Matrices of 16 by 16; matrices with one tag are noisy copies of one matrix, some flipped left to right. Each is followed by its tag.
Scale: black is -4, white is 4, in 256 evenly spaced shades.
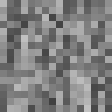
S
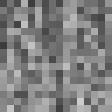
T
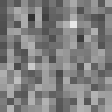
T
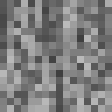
T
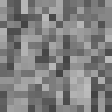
S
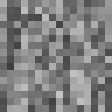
S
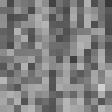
T
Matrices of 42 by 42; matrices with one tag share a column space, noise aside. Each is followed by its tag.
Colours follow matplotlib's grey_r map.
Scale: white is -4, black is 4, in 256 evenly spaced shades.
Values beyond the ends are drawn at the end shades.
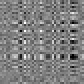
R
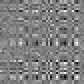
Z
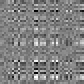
Z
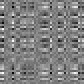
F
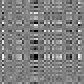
R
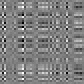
F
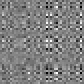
F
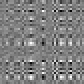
Z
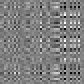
F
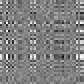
R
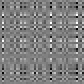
F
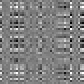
F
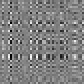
R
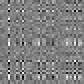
Z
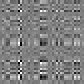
Z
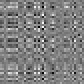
F
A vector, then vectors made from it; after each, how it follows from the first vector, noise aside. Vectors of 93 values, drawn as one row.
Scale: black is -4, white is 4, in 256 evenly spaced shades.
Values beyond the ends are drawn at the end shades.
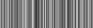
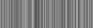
shrunk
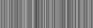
shrunk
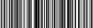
scaled up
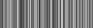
wrapped around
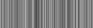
shrunk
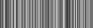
wrapped around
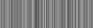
shrunk
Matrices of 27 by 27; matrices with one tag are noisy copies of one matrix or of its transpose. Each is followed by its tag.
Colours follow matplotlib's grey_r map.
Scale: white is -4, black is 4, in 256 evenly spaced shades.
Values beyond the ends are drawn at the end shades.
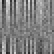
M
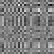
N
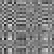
N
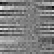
M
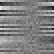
M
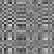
N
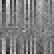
M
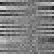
M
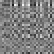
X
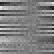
M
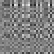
X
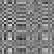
N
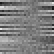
M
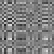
N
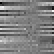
M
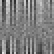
M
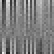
M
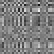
N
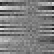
M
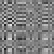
N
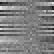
M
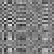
N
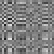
N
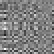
X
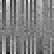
M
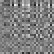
X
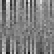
M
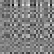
X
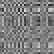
N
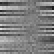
M
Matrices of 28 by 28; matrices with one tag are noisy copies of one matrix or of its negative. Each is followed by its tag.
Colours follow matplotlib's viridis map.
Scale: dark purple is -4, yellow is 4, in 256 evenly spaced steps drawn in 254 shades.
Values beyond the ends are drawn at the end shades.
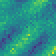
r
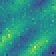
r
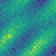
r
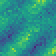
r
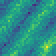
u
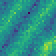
u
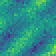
r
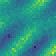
r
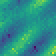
r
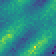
r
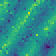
u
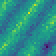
u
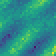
r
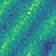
u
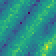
u
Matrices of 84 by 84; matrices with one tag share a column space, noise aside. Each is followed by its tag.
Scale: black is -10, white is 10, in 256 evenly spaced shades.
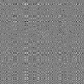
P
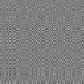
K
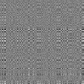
K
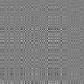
K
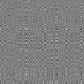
K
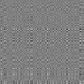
K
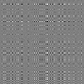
P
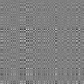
K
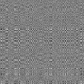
K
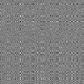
P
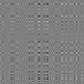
P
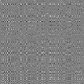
P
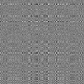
P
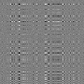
P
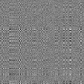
K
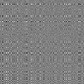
P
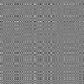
P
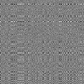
P
